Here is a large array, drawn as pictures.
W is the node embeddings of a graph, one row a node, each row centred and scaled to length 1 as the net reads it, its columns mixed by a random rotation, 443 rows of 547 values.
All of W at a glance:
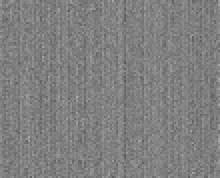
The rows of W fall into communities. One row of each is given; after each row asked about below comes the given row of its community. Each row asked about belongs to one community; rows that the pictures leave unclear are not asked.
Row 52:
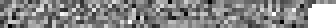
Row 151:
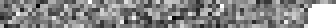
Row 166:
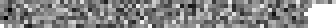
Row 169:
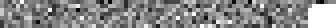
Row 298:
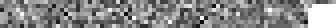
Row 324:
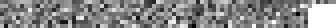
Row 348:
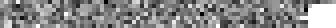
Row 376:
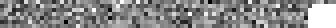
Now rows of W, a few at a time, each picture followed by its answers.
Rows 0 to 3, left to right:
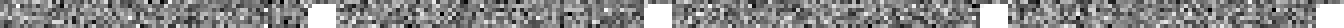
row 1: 348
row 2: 348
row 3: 348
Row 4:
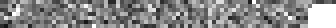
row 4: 298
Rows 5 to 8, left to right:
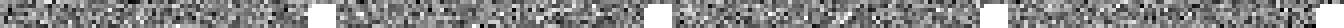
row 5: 166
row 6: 348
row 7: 298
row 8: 52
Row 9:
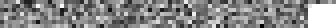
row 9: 348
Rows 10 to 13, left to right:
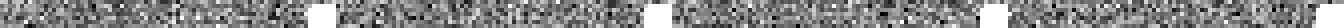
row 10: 166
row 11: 166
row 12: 169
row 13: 52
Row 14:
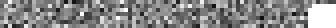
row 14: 324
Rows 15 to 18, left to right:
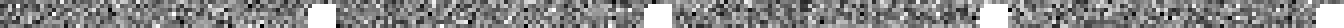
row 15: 376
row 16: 324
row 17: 166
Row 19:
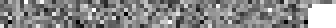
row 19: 298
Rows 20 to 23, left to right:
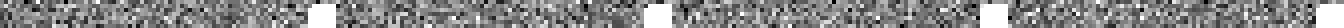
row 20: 324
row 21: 376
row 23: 151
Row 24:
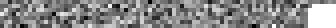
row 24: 52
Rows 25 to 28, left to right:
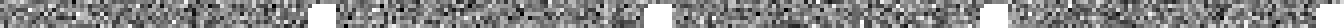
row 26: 52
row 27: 169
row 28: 169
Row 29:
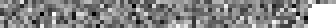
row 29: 324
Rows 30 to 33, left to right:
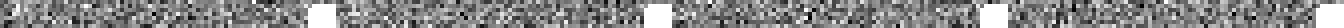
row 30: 298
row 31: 298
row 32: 298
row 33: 52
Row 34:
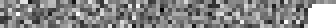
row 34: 151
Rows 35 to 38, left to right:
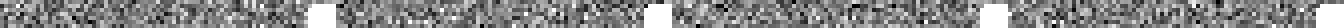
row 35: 166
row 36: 376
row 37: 166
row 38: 52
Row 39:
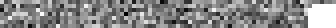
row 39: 298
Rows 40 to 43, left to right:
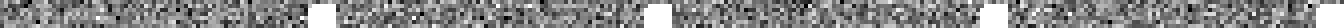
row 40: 348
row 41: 52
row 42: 166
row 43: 52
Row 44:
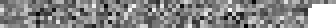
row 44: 169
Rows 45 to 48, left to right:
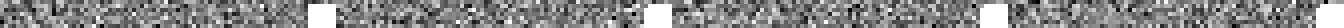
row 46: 324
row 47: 348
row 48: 348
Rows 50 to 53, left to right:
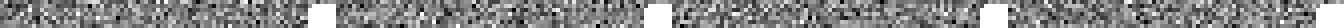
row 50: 151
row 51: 376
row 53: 324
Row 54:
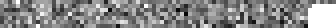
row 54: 348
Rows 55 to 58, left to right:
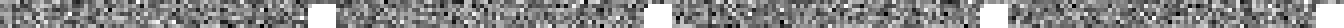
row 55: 348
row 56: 169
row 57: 166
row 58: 166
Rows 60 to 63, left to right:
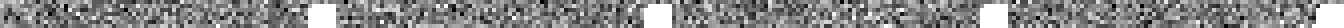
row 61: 52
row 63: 324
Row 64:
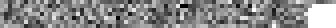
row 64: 166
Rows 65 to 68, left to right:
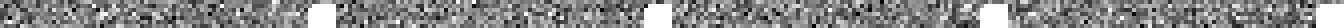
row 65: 151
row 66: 376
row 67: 52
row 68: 348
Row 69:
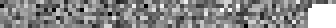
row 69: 169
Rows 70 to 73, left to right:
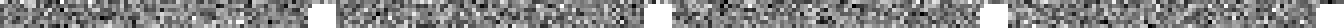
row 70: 376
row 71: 151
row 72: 166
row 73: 298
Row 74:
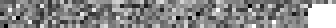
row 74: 324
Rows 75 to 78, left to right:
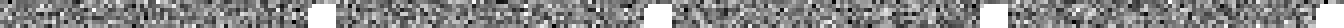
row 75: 52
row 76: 376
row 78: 324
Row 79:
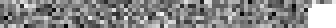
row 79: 166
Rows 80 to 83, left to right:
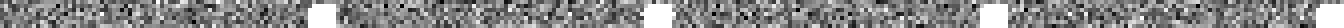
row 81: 166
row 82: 52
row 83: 52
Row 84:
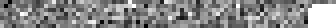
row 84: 151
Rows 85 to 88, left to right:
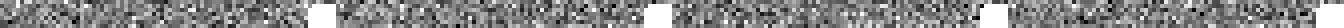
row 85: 298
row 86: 324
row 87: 376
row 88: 324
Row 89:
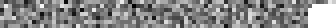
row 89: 324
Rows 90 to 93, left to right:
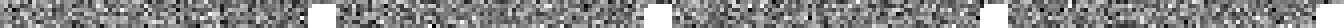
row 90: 348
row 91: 376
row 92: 169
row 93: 169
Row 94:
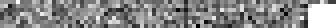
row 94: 348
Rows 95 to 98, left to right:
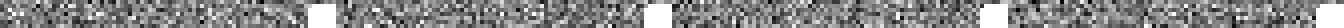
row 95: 298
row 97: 376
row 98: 348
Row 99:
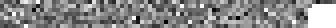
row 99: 298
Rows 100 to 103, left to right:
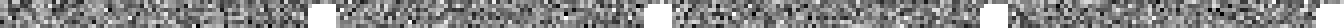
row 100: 348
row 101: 52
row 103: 166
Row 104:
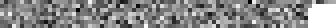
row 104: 169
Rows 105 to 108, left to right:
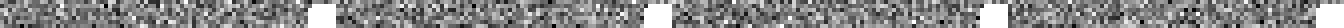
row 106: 169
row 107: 376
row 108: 376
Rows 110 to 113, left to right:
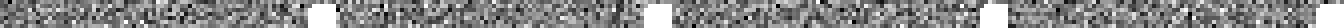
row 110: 52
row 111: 52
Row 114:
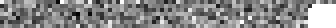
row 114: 376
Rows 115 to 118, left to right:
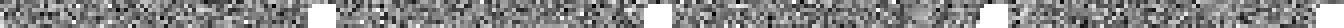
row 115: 52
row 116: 52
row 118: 298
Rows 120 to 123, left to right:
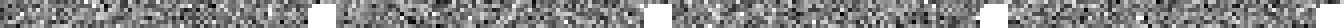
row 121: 298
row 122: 348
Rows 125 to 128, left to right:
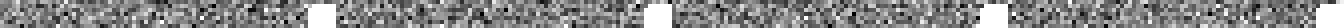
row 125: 298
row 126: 52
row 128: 376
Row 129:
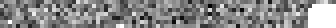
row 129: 151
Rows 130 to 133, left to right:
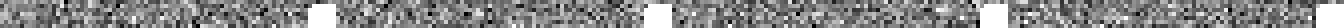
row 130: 169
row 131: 166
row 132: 298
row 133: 348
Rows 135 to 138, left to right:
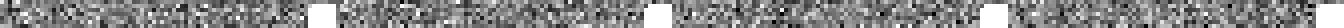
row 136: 324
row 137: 169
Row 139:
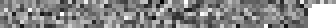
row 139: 151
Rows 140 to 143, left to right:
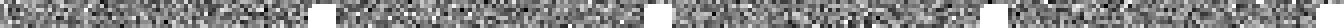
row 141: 151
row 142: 169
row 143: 324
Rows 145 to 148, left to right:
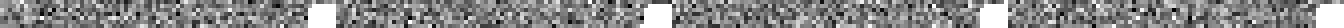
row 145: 169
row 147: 166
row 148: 52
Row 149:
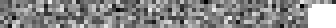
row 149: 52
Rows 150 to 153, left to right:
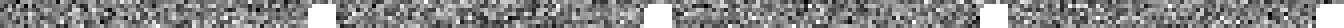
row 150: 376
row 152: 298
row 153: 169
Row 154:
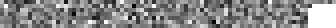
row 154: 324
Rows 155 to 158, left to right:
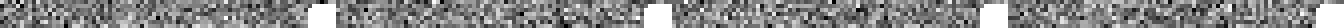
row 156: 348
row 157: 151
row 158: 151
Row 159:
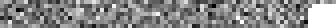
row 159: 151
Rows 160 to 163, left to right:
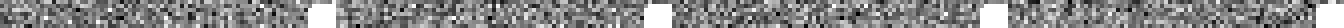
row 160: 166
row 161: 169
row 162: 52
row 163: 348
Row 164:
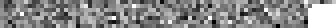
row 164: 298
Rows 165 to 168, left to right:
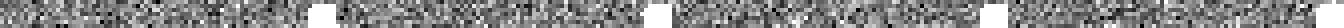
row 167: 324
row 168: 52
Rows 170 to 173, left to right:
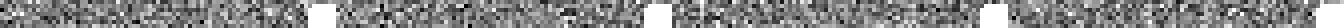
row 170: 298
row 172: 376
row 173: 166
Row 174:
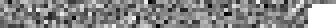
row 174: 52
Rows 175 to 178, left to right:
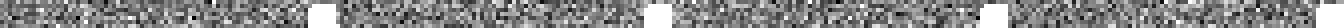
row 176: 52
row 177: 169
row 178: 324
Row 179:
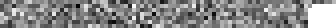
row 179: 298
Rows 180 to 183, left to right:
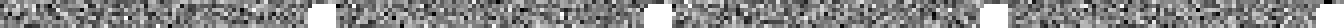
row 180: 166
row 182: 298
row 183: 169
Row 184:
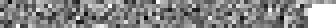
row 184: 52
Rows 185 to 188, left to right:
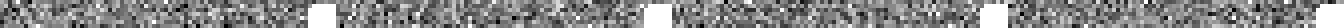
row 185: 348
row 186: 324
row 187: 166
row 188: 376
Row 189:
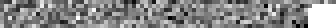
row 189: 52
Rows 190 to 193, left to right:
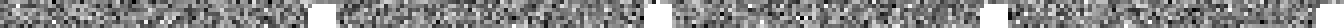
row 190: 298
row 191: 151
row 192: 169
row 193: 151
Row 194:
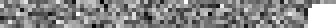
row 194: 151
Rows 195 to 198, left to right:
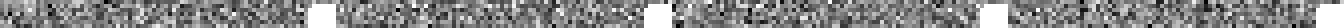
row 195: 166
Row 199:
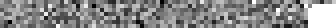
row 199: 298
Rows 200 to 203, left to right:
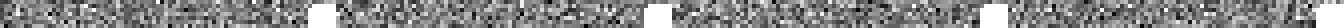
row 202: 151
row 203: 52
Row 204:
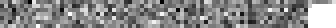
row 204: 348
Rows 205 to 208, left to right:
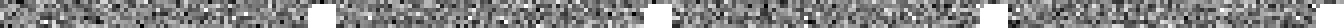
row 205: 52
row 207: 324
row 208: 298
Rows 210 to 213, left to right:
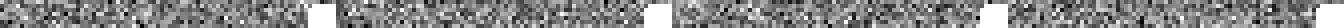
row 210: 298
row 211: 298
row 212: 169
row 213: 376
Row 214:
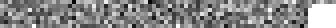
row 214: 151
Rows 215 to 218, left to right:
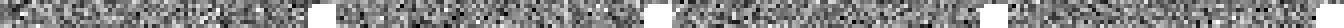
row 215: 348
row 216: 166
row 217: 52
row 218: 376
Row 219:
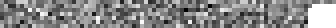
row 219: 151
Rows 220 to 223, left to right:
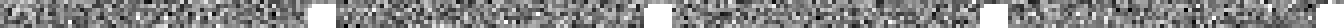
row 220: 166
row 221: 52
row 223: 348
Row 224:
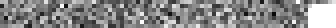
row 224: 166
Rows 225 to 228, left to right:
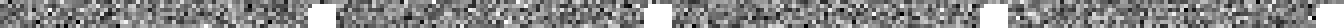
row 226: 324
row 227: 52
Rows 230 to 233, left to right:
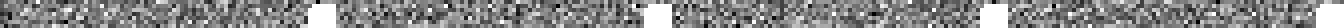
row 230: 324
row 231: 52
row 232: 376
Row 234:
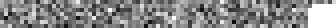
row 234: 166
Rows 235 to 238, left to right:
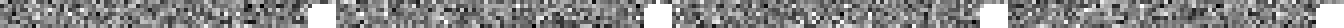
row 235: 376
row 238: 151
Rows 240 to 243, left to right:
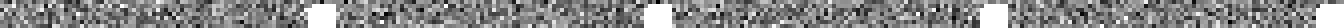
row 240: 52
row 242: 52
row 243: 376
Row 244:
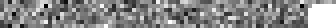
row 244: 52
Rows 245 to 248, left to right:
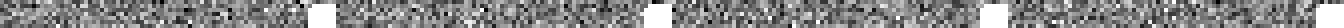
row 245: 298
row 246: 169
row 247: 376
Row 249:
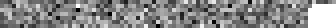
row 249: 169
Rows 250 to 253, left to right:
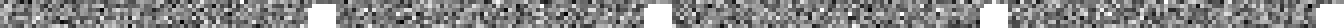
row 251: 52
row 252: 298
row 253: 52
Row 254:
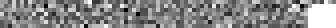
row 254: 52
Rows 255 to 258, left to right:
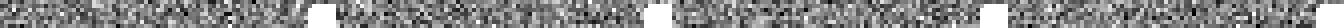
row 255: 52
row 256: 166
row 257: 169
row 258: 52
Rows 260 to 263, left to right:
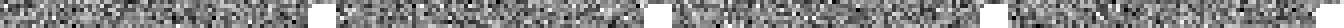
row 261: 298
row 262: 298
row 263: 166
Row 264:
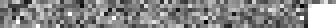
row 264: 348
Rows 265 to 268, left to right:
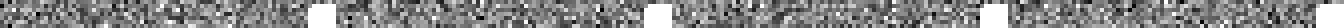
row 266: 348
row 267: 169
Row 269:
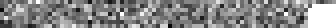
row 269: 298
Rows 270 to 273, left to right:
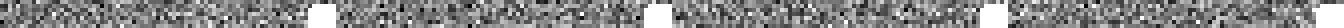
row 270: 376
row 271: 52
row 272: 166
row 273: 298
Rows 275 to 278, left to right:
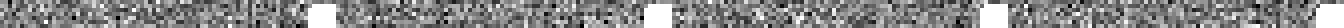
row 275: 52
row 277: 298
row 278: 376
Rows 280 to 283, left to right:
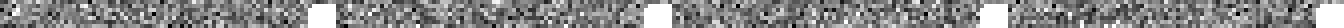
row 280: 298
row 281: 52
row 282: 166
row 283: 52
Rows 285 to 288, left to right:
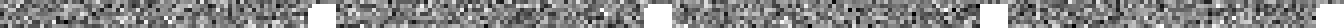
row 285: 324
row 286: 298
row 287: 348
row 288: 376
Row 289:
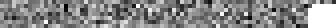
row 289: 52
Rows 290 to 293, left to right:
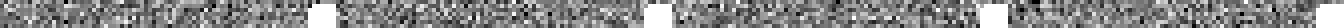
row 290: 324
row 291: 298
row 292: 298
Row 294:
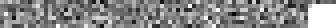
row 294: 348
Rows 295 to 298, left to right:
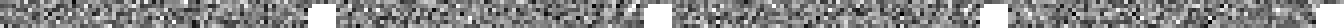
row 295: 151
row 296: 52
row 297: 52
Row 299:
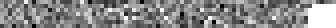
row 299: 298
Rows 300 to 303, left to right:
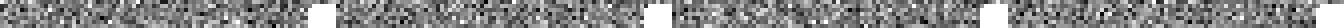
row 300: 376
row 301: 376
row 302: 348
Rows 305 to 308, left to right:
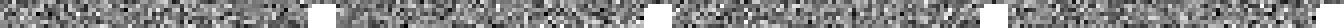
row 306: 169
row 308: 169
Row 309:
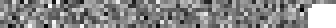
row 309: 52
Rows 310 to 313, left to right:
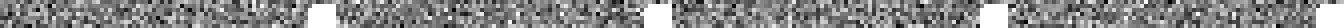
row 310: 166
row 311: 166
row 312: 348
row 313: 376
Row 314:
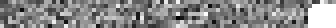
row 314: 151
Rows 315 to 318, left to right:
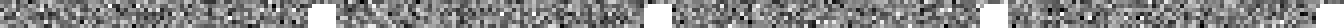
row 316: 348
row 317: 298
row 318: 324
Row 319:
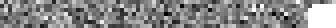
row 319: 166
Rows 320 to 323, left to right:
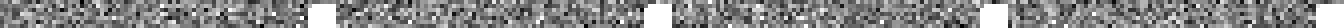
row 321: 151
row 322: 298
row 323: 348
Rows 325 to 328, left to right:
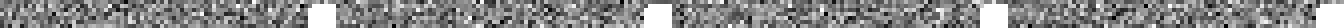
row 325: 52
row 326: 169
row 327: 298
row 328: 169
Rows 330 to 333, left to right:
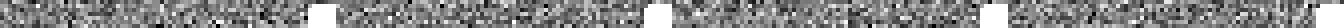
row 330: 169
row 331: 151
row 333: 52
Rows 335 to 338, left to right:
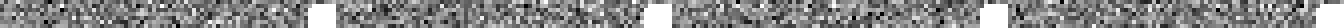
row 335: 169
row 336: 166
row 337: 169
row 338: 166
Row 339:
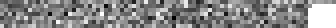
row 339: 151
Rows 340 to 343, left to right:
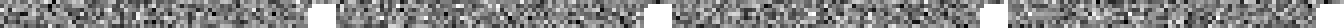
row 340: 166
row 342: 166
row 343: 298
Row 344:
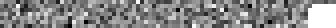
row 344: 376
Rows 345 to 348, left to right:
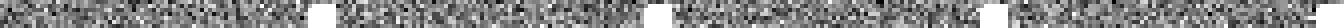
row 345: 166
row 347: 52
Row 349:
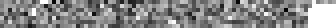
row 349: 166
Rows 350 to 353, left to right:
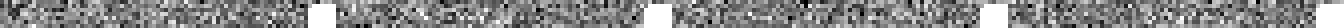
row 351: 298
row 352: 166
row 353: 166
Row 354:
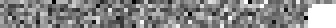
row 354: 166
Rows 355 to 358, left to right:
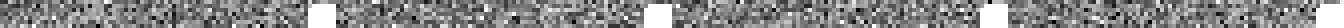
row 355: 151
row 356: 298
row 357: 324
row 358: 169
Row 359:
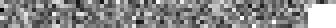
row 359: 324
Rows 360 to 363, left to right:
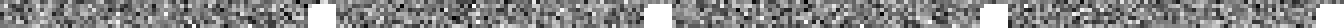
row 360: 348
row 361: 166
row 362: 169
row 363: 376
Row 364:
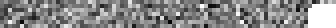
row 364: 151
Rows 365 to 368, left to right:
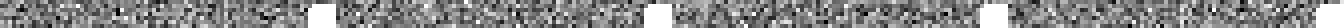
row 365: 169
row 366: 151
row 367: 166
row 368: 166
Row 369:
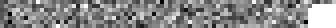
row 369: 298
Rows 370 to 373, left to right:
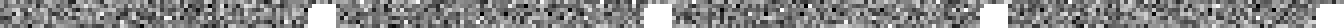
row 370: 151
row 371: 166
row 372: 166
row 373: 376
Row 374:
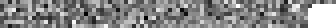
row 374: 52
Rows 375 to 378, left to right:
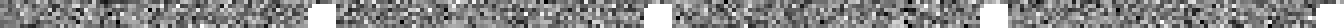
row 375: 169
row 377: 166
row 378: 348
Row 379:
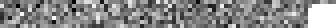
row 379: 151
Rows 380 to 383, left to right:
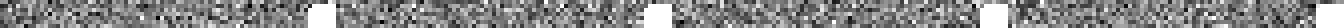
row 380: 376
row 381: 169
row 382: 298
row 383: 348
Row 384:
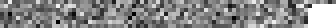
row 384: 324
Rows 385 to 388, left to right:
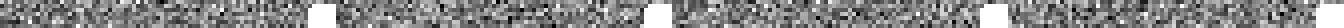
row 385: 376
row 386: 151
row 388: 166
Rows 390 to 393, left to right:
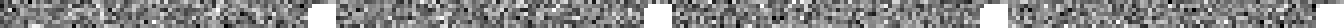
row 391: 151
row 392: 376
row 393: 348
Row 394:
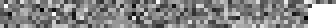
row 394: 324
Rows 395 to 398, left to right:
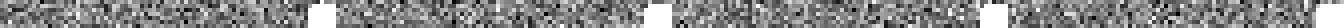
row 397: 298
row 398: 166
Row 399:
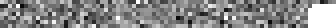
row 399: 376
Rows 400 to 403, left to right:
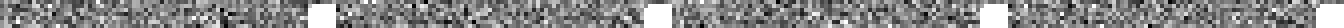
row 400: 348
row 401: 298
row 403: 298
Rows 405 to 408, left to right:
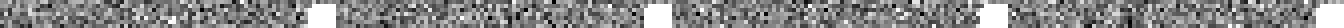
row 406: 169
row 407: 166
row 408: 166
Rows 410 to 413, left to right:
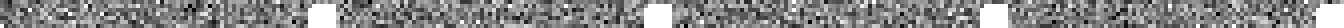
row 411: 52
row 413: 169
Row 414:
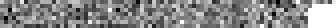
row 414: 166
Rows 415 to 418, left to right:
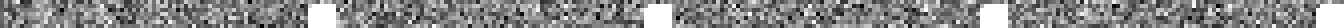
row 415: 348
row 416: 52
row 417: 166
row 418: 151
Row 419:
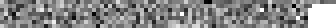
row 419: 52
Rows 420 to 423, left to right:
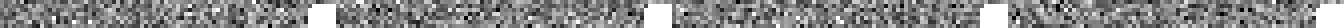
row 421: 324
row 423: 166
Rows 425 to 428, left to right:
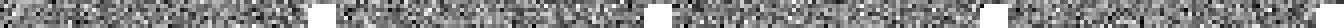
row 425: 298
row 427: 376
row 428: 376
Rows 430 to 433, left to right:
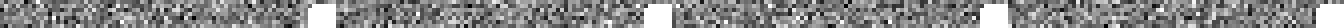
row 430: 324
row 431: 324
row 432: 324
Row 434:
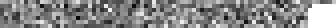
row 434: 166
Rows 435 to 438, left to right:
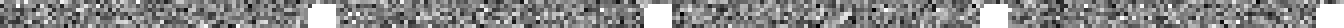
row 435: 376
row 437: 298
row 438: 169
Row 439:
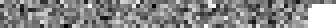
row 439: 376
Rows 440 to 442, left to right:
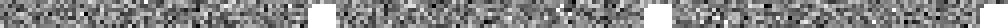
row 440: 151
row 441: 166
